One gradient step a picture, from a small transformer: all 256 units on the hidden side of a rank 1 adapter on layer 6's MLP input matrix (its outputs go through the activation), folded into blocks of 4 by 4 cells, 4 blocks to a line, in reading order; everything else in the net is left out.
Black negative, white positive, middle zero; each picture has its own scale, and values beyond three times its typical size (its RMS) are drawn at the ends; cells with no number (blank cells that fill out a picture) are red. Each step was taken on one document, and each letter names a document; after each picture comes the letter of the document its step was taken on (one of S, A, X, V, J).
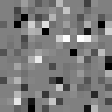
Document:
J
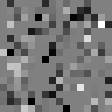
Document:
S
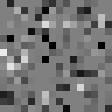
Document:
S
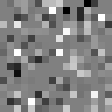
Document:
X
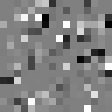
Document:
J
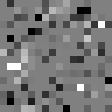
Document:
S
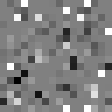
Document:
X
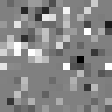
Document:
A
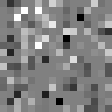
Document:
A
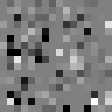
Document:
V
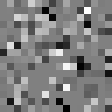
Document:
A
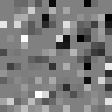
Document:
J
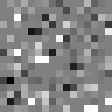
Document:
X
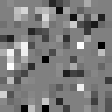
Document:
S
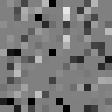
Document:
X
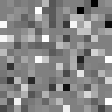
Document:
V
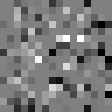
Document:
J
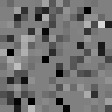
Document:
S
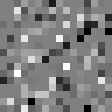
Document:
J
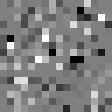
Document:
V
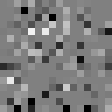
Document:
A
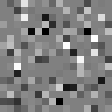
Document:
X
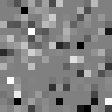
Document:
A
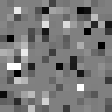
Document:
S
